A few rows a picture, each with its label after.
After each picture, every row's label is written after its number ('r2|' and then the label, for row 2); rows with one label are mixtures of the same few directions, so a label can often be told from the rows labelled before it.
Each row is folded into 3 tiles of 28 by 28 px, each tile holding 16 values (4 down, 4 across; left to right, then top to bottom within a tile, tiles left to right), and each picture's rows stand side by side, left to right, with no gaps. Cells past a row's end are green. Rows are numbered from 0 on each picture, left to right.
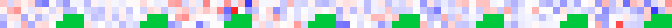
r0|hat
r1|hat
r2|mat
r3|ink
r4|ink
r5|hat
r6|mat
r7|mat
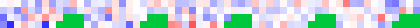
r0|ink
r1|ink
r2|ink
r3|mat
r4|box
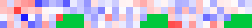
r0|hat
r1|hat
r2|ink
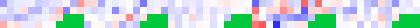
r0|mat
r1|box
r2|hat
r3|ink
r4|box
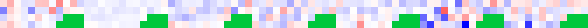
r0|mat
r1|mat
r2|mat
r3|box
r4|ink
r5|ink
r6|ink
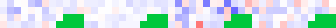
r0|box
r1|mat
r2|mat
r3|mat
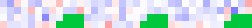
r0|box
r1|ink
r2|mat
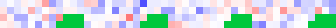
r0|hat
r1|box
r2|mat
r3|mat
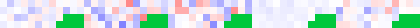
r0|box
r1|hat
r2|box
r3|box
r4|mat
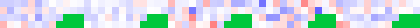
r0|ink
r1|hat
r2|ink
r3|box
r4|ink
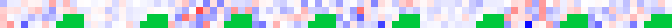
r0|ink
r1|ink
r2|box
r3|ink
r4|ink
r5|box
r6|ink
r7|ink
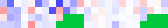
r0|mat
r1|mat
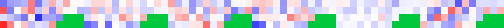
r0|ink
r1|ink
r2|hat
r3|ink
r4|box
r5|box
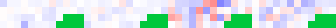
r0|ink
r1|box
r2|hat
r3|box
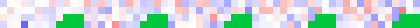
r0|ink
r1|mat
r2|box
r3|box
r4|box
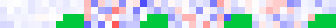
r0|ink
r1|mat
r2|hat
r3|hat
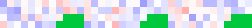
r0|hat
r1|mat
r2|hat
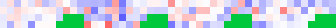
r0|mat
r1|ink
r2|mat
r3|mat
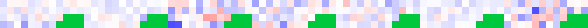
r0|ink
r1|hat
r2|ink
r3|mat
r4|box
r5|box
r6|box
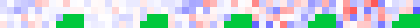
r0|hat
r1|box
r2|hat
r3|mat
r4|box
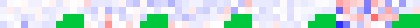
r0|ink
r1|ink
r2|mat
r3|ink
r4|ink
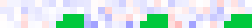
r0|ink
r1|ink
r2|ink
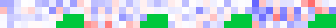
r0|mat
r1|ink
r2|box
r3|hat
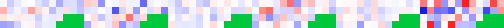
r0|mat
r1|box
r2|box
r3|box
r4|ink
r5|mat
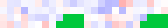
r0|ink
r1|hat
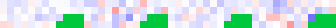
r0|ink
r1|box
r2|box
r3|hat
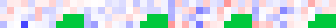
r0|ink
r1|ink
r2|mat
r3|mat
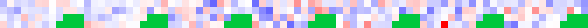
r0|hat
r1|mat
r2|hat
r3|hat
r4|mat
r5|ink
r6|mat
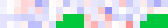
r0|hat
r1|ink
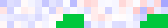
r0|mat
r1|mat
